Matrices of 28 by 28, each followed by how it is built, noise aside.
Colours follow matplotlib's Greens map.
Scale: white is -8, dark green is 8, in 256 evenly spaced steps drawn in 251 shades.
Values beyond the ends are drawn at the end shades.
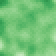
smooth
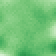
smooth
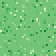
sparse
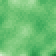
smooth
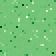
sparse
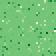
sparse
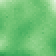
smooth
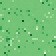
sparse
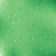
smooth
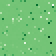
sparse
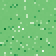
sparse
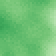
smooth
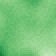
smooth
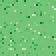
sparse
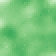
smooth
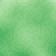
smooth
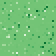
sparse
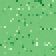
sparse
